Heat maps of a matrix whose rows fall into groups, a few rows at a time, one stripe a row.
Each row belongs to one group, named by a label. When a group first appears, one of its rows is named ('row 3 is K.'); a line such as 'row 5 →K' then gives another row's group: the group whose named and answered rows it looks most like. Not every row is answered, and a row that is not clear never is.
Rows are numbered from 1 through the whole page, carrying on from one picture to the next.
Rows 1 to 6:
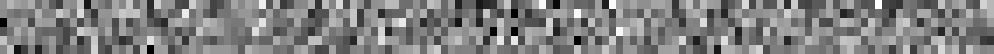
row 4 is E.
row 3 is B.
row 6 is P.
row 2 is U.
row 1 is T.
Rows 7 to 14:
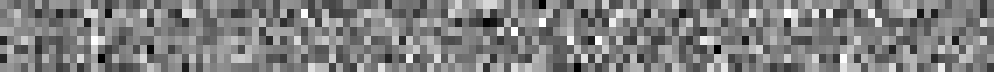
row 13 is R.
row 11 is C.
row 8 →E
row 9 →T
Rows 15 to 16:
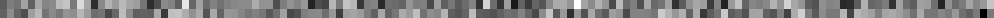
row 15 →U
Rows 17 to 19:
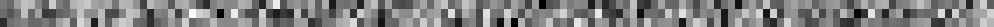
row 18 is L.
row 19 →U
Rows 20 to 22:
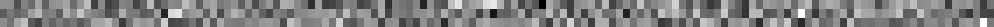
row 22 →C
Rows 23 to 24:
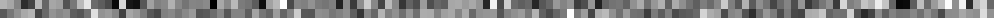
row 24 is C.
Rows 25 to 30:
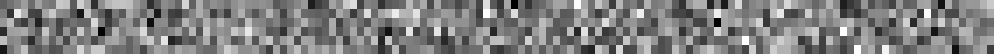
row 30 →C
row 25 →U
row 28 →R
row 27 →P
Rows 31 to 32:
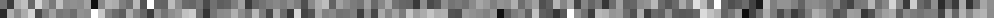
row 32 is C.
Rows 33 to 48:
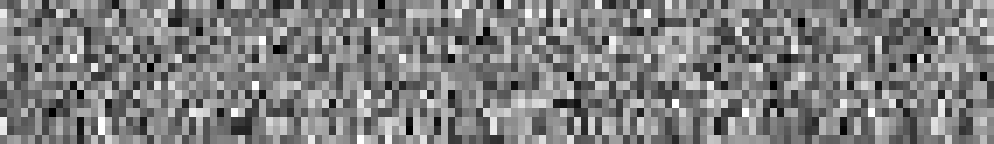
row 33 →L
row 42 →E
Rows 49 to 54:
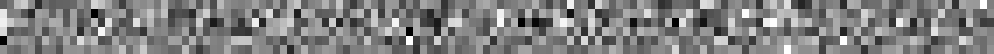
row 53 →R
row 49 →C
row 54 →E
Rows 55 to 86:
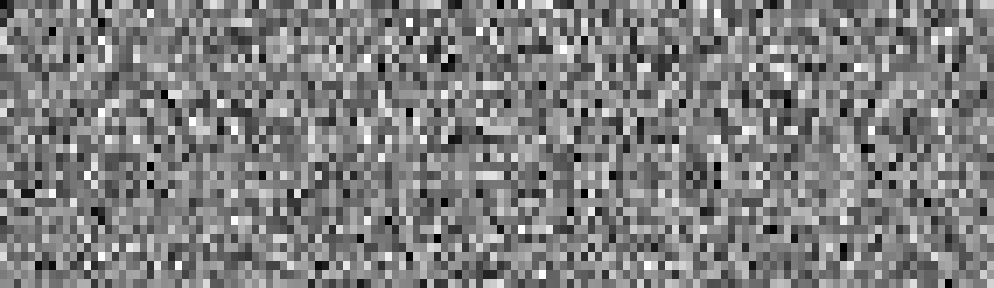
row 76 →B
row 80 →U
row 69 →L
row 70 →T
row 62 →C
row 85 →T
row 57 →R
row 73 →P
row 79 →R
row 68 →L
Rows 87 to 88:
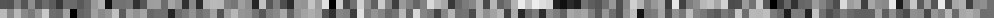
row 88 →L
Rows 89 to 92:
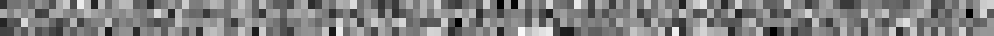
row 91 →B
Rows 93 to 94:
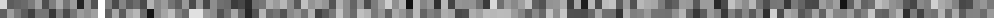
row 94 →L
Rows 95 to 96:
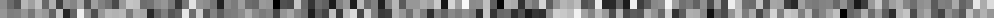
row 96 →U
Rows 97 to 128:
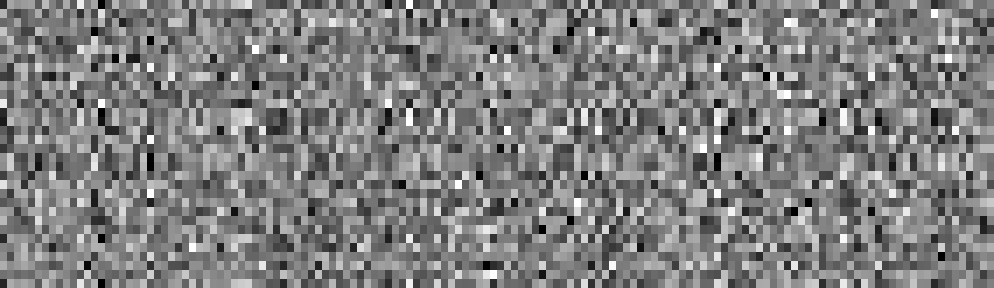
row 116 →B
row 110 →R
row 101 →P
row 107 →E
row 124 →L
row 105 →L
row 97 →R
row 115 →P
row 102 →E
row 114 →P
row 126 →T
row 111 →L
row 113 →U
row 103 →B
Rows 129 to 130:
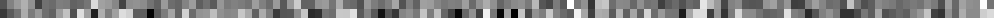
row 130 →U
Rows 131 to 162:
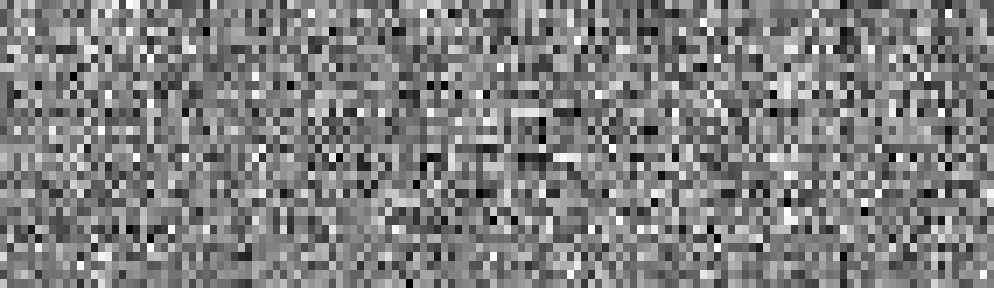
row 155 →E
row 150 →L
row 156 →B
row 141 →E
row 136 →E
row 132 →T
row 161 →C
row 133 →C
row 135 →U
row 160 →U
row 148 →U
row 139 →E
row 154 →E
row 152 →T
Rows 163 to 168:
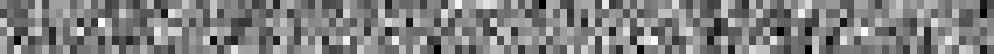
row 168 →L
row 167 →B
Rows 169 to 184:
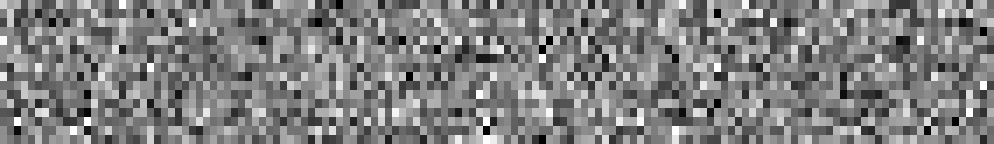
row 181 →B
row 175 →T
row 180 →P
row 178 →C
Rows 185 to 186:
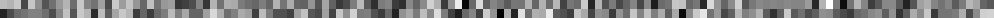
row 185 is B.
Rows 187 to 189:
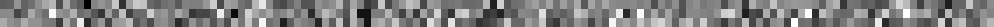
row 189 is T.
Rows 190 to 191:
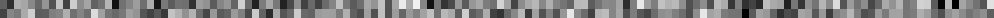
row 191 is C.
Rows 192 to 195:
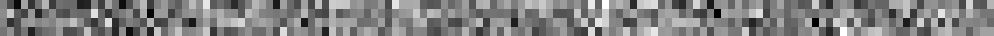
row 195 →B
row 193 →P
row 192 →B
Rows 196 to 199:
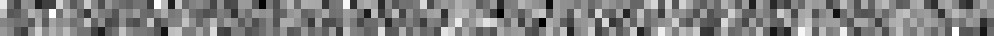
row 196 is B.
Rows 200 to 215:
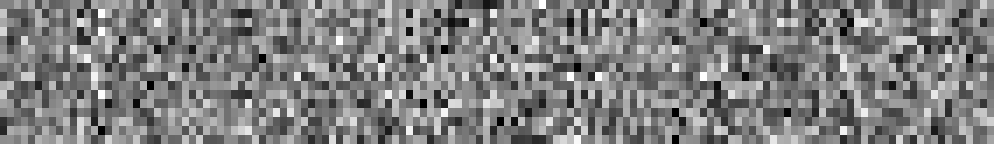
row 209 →P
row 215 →U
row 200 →T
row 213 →U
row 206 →B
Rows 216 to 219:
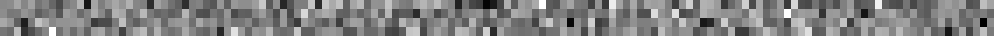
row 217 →E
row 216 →T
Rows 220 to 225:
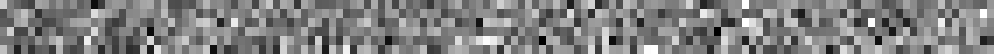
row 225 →B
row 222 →L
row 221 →C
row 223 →P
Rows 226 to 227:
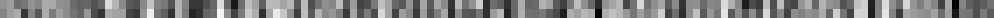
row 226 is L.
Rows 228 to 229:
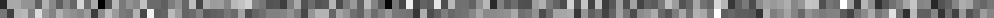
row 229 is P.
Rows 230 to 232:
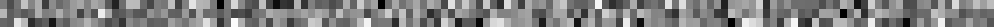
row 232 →L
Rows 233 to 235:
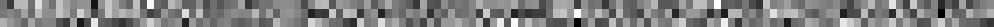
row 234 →U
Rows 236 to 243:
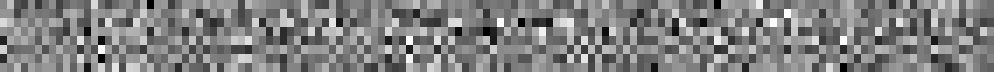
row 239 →T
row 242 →R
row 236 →P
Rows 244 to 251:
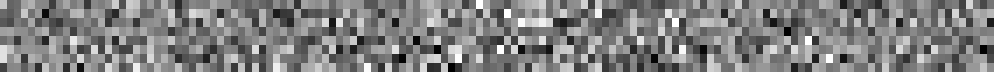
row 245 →L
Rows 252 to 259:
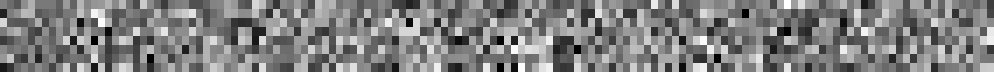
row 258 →P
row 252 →E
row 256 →U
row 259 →U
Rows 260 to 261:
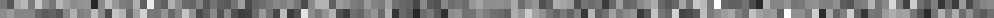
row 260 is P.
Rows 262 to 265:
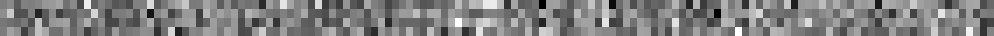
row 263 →P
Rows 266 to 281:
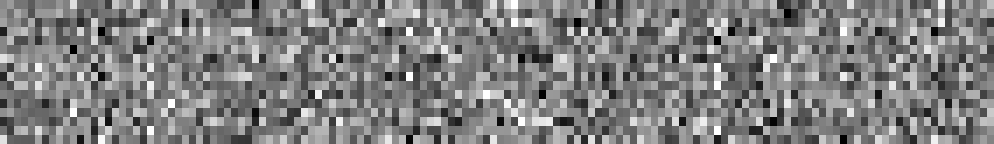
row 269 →R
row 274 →R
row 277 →L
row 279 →U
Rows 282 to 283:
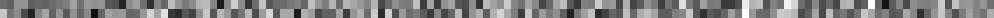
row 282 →L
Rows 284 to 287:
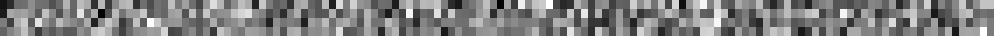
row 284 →U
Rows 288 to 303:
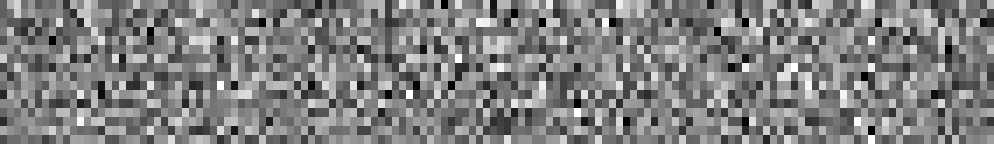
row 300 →U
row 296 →E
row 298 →R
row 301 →C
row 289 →E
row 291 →P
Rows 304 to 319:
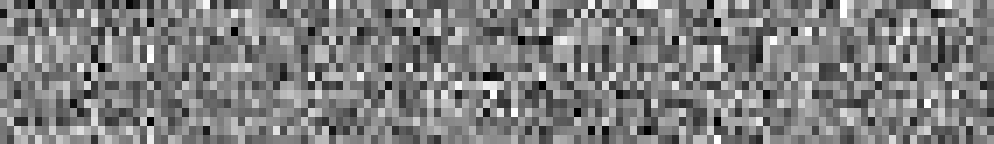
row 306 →P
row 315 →E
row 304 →B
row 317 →P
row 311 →R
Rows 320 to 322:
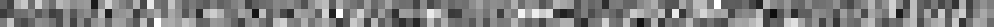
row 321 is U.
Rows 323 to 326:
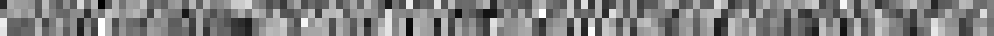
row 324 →T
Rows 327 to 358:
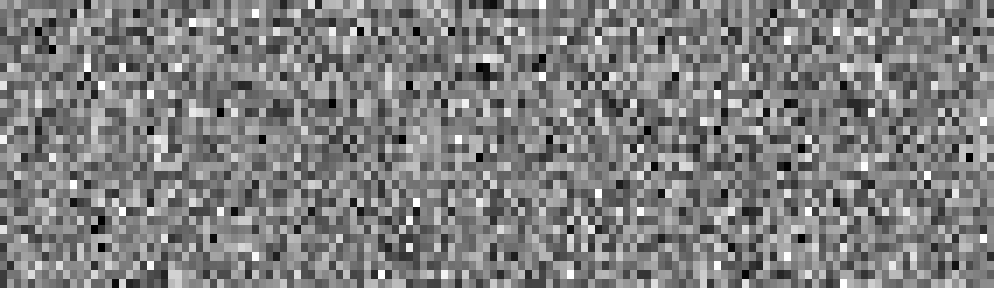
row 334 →B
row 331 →L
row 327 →T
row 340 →C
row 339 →L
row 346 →E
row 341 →P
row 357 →C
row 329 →L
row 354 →R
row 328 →E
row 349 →L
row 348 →L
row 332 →B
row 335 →T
